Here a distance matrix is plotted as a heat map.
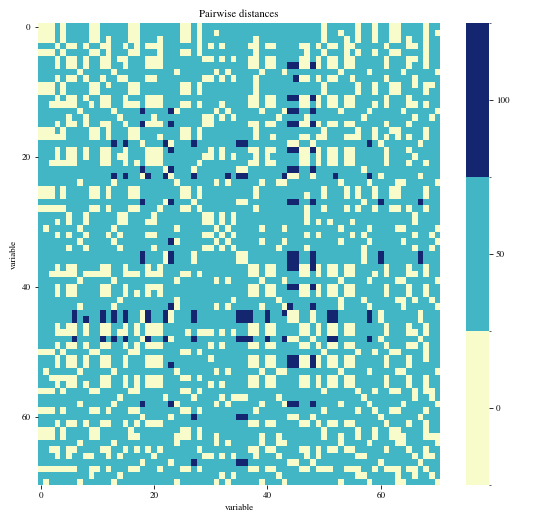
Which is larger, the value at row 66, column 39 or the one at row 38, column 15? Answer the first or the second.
the first
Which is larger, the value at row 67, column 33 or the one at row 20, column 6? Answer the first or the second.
the first
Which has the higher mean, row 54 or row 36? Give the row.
36
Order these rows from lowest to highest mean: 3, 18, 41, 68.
68, 3, 41, 18
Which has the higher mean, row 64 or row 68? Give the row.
64
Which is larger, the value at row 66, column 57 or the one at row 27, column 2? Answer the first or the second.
the second
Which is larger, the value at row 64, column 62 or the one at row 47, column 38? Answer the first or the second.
the first
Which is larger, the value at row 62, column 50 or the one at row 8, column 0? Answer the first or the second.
the second
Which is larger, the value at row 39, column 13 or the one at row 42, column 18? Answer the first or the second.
the second
